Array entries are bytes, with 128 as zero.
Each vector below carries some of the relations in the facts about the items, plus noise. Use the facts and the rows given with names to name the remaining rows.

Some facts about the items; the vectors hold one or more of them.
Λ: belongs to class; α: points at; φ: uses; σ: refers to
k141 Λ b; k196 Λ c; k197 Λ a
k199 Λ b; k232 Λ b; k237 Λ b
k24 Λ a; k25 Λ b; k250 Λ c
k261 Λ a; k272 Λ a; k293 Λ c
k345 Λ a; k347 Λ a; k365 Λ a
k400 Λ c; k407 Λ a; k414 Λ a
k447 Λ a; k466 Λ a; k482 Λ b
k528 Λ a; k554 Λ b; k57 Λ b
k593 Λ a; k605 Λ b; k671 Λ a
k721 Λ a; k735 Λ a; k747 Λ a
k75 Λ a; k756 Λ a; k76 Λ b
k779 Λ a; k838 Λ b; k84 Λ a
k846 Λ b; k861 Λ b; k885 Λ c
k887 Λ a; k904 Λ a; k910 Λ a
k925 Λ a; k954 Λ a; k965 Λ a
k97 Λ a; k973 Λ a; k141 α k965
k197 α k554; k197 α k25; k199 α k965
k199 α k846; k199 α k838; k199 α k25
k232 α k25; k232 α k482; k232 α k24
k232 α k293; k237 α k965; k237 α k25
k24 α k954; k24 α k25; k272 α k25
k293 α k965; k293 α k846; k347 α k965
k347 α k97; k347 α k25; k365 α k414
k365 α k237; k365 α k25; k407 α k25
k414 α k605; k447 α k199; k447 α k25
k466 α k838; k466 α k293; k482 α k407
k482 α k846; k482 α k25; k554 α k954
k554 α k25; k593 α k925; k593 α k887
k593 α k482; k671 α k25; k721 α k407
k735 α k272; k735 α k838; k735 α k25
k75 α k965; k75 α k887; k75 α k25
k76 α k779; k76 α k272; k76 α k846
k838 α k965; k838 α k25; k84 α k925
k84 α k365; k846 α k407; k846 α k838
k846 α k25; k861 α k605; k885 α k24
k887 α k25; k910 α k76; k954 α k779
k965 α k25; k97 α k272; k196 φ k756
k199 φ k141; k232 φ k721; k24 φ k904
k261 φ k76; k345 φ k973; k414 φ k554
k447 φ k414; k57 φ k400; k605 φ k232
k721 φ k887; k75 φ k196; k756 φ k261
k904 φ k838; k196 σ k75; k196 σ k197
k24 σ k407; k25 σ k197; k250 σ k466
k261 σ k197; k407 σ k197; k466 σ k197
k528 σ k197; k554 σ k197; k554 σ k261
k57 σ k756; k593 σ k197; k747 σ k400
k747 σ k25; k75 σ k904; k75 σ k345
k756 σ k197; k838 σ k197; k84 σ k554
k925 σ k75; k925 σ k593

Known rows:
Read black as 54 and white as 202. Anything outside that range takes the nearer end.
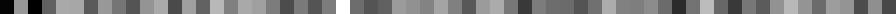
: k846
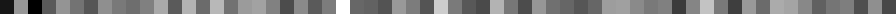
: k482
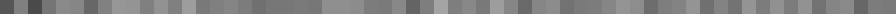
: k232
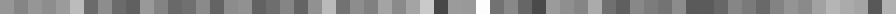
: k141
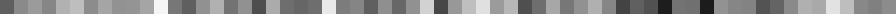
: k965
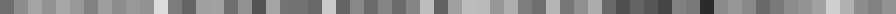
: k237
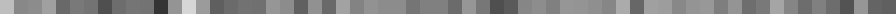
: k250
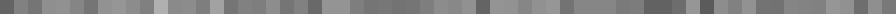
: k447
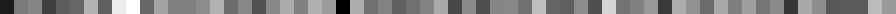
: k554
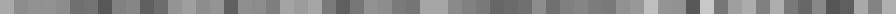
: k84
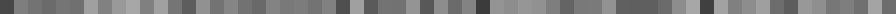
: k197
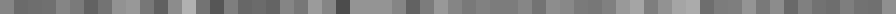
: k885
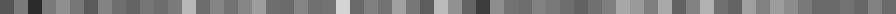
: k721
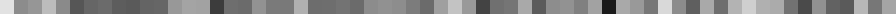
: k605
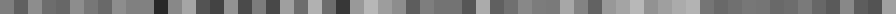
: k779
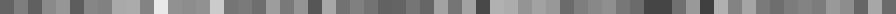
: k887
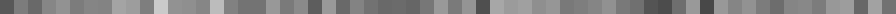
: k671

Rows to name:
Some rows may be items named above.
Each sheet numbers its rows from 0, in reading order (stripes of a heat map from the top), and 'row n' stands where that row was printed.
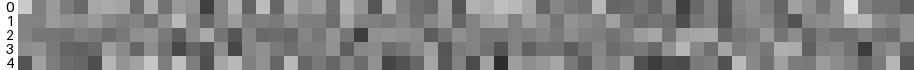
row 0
k75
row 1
k347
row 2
k885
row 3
k593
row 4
k25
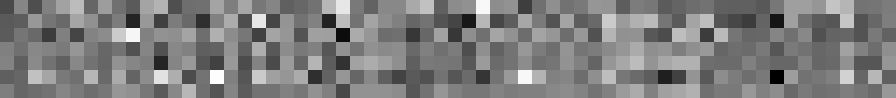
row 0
k199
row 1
k76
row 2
k24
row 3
k910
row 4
k779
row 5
k272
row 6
k885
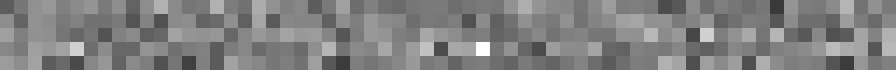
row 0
k735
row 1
k910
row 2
k84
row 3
k141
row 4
k756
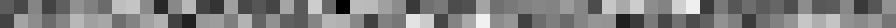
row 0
k954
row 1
k838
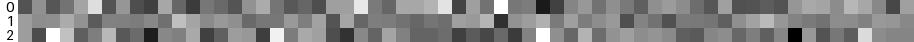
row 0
k293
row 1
k365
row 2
k97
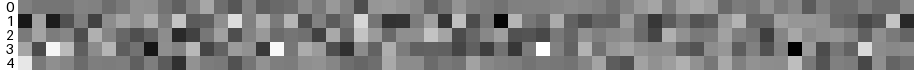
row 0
k885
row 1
k407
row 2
k466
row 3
k97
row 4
k925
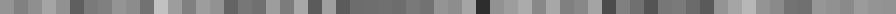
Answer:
k365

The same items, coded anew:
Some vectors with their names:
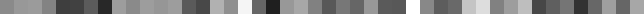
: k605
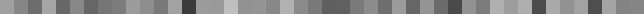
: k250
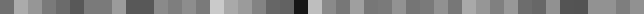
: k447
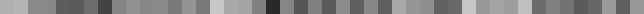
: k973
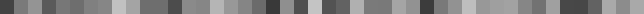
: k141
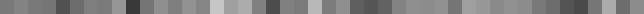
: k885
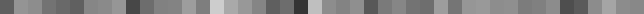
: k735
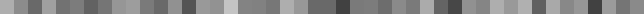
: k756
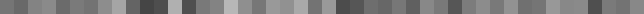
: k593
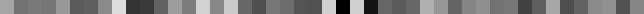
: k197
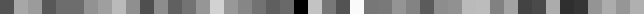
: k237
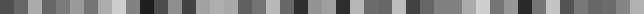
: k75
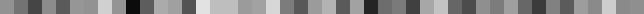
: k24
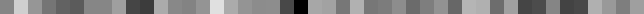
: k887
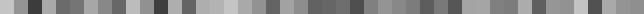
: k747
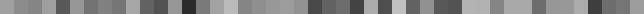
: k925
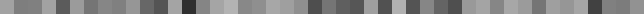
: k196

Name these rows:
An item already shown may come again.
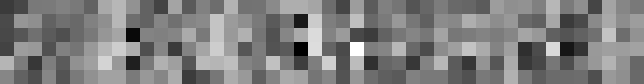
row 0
k466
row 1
k347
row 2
k97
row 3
k965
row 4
k554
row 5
k84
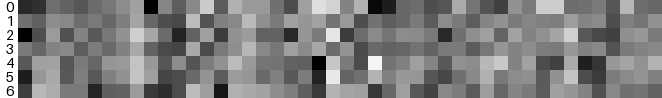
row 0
k76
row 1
k593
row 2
k293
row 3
k593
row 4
k237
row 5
k199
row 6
k482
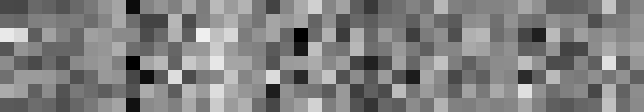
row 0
k97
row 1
k593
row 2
k25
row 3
k347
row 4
k954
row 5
k407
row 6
k779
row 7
k97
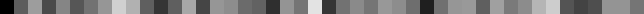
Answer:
k293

